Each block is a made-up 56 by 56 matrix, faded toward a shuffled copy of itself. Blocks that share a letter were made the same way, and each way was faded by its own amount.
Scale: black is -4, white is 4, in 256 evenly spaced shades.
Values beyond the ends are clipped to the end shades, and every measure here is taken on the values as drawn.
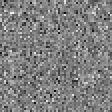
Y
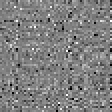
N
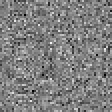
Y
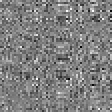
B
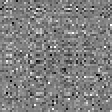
N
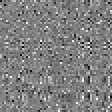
N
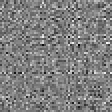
B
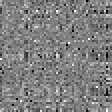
N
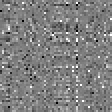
N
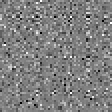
N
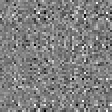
B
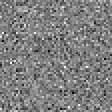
Y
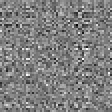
B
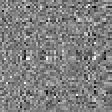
B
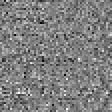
Y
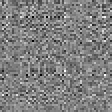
B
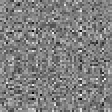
B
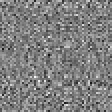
B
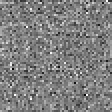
Y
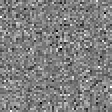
Y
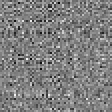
B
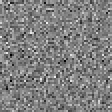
Y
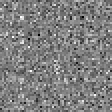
Y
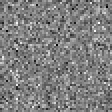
Y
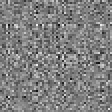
B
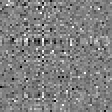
N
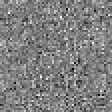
Y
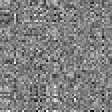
B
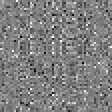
N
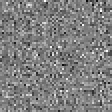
Y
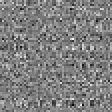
B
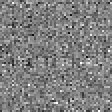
Y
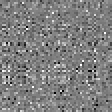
N
